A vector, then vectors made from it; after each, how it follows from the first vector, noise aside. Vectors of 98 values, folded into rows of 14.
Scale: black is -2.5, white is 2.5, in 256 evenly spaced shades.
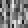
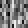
copied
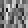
wrapped around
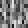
copied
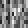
wrapped around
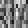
wrapped around
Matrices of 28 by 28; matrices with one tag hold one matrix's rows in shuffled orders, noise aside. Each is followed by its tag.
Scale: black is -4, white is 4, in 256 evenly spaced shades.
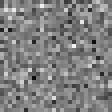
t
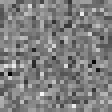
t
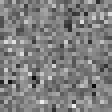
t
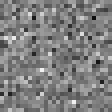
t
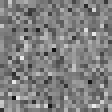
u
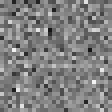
u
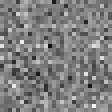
u
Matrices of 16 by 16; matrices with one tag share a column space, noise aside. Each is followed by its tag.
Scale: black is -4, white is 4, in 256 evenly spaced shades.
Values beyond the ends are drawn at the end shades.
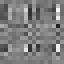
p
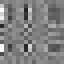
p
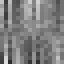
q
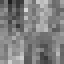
q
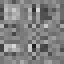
p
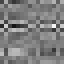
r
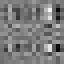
p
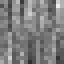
q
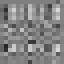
p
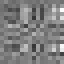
p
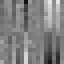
q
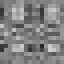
p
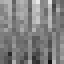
q
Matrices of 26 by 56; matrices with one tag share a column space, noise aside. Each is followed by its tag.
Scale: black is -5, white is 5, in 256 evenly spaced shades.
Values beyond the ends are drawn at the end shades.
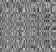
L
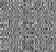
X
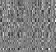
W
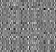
X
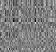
W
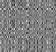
X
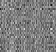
X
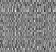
L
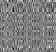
L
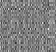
X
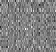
L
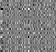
X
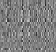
W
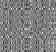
X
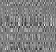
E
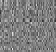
W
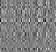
W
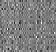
X
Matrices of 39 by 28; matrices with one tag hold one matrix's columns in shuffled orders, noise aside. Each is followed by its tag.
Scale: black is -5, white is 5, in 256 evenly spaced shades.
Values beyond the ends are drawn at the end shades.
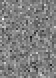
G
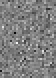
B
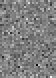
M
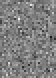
G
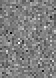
B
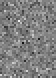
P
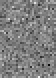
M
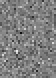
B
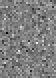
B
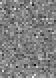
M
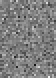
M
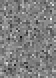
G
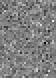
P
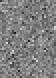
B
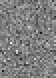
B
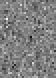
G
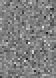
B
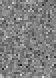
M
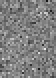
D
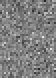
D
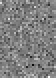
M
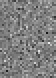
B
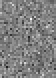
G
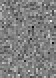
P
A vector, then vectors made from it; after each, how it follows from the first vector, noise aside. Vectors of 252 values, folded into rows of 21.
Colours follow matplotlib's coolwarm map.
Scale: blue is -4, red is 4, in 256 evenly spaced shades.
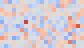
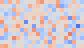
negated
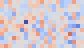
negated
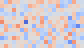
negated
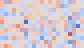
negated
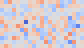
negated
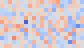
negated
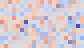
negated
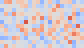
sign-scrambled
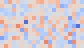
negated
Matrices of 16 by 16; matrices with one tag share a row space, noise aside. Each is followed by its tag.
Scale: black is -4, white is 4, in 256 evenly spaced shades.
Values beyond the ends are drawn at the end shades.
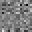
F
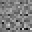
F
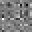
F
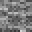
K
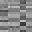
K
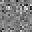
F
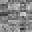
K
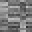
K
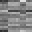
K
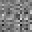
F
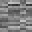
K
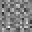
F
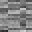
K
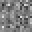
F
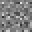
F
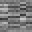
K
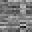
K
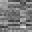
K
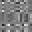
F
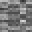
K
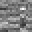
K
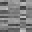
K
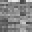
K
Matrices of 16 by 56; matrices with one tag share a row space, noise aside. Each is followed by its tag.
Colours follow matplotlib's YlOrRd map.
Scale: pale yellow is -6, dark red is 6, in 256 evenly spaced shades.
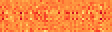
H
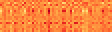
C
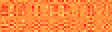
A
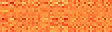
A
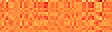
H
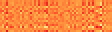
H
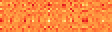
C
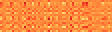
C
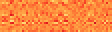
A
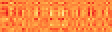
A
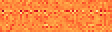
H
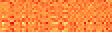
A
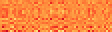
A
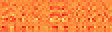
A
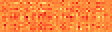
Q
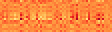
Q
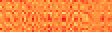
C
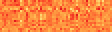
Q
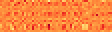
C
